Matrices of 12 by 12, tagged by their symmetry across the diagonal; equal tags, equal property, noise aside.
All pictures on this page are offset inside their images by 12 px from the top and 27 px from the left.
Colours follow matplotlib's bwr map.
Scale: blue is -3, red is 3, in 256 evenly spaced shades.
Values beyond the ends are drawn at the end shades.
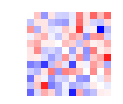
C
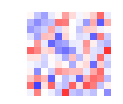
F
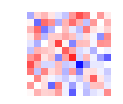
F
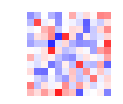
F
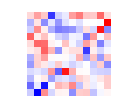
C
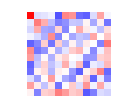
F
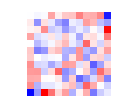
F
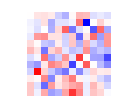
C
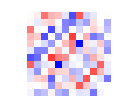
F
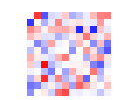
C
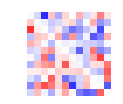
C
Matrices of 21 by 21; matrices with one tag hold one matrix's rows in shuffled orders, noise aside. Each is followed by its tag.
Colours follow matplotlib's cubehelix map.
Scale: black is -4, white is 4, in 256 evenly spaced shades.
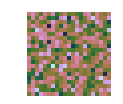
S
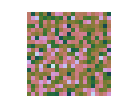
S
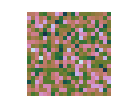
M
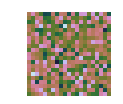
M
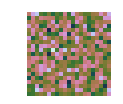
S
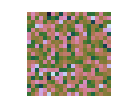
S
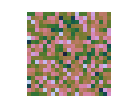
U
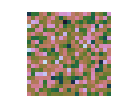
U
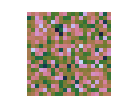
M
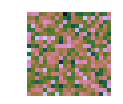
U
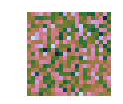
M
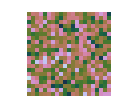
U
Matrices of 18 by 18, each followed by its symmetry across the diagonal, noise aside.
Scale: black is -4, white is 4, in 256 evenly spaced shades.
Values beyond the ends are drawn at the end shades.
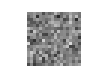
neither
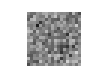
symmetric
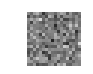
neither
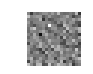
antisymmetric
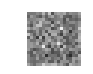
symmetric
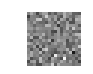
neither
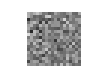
neither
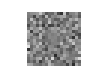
antisymmetric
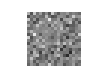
symmetric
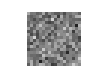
symmetric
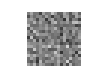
antisymmetric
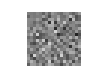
antisymmetric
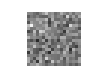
neither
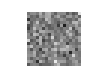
neither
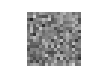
antisymmetric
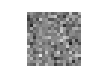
neither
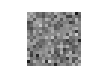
symmetric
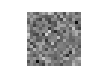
symmetric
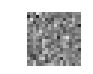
neither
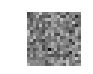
neither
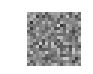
symmetric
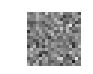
antisymmetric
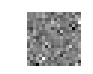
antisymmetric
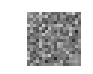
symmetric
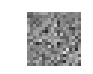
symmetric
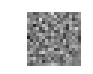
antisymmetric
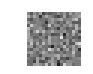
antisymmetric
